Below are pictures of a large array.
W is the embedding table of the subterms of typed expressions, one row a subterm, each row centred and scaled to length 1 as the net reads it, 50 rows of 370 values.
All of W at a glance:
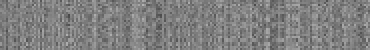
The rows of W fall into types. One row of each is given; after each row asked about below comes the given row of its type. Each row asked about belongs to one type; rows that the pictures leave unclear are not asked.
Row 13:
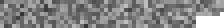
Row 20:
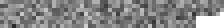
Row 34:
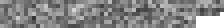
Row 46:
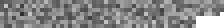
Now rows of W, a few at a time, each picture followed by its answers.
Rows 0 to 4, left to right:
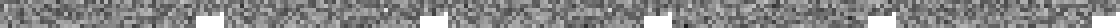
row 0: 20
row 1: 20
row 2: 20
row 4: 13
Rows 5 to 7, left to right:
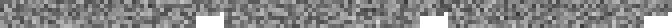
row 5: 13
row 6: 46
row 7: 46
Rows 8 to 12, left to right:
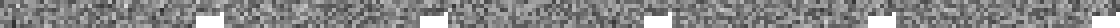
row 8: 13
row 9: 34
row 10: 34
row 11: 46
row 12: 46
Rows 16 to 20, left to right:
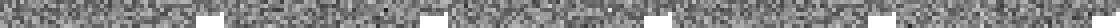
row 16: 13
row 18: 20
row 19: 13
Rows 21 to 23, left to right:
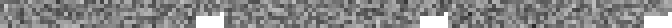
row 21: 20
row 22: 46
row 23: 13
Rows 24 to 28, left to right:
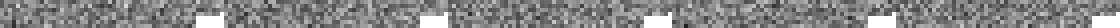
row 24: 13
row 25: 13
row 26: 46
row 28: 46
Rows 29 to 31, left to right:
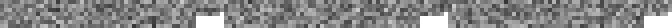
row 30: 20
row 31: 20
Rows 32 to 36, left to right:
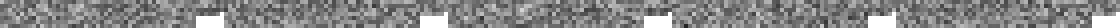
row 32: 34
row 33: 13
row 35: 20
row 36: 13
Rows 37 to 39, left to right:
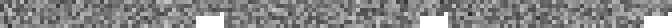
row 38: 46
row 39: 46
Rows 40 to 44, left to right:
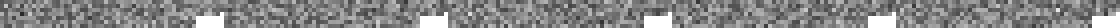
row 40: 46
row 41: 46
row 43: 20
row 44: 20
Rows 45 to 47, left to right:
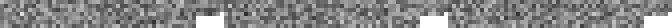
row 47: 46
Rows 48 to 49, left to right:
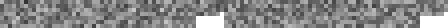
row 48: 20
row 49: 13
